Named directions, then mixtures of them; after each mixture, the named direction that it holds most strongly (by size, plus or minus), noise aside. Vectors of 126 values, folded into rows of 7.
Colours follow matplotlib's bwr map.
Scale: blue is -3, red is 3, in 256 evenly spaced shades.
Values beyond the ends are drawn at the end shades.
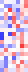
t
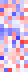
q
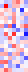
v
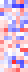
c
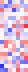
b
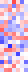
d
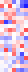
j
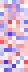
d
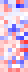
c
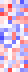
q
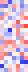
b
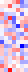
d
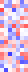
b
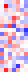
v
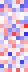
v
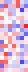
v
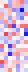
v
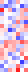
b
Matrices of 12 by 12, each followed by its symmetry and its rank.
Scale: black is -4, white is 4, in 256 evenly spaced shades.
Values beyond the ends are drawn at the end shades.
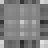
symmetric, rank one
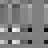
neither, rank one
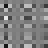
neither, rank one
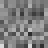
neither, rank two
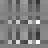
neither, rank one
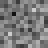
symmetric, full rank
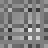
symmetric, rank one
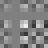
symmetric, rank one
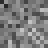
symmetric, full rank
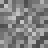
symmetric, full rank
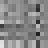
neither, rank two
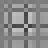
symmetric, rank one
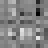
neither, rank two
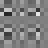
neither, rank one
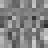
neither, rank two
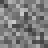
symmetric, full rank
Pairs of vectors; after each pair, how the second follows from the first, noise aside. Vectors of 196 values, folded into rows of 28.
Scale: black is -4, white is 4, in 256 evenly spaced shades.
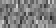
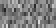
reversed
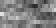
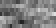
reversed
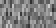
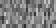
reversed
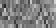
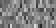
wrapped around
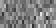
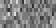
reversed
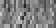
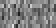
wrapped around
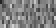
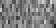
reversed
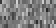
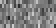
reversed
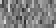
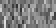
wrapped around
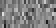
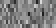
wrapped around
